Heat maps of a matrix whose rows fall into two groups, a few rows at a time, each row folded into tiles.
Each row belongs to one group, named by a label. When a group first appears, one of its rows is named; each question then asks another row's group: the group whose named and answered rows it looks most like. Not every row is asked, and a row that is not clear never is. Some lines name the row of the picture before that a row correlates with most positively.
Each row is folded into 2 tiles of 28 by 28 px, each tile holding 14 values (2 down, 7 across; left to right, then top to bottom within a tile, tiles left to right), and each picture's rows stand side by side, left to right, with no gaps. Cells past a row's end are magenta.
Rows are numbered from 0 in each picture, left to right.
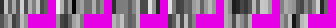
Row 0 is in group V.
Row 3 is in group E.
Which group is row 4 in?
E
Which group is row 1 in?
E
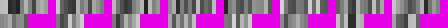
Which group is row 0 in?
E
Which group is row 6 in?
V
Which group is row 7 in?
E
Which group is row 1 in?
E
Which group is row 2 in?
E
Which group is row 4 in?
V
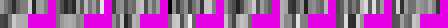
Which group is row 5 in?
E
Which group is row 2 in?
V
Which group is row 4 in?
E
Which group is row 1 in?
E
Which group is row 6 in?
V
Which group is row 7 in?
V
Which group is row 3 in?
V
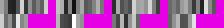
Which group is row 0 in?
E
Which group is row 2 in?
V
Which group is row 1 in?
E
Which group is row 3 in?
V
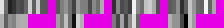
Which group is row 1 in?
V
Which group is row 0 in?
E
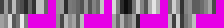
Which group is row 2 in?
E
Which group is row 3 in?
V
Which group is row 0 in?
V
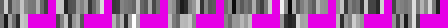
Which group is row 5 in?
E
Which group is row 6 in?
E
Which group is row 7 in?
V
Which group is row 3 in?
E
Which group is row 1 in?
E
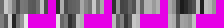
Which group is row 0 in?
V
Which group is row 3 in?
E
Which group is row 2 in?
V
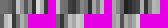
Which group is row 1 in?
E
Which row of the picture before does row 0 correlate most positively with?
0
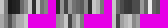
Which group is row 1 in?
V
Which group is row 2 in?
E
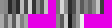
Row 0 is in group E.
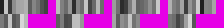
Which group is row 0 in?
V
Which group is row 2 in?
E
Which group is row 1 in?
E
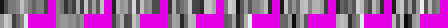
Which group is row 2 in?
V
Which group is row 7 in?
V
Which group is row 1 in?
E
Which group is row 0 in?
V
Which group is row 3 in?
V
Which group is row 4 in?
V
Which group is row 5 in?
V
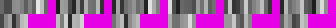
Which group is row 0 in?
V
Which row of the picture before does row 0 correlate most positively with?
3
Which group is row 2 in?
V
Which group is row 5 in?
V
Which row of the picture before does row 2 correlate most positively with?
3
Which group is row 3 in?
E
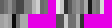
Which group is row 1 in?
E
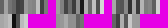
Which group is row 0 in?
V
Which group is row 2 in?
E
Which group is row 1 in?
E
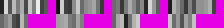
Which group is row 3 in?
V
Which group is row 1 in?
V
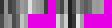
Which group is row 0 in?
V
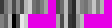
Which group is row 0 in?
V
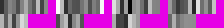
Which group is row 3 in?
E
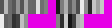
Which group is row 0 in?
V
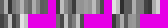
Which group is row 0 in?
V
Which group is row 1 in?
V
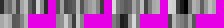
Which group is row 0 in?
V
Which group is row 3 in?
E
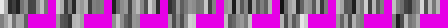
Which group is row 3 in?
V
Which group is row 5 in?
V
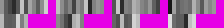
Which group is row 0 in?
E
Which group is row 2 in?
V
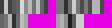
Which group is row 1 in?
V
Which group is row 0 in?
V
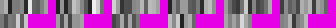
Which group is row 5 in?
V
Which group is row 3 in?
V
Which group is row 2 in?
E
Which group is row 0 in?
E
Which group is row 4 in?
E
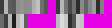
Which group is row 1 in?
V
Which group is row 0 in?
V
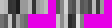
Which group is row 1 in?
V
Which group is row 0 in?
E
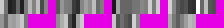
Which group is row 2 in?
V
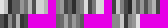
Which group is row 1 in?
E
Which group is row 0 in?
E
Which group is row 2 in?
V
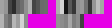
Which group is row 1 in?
E
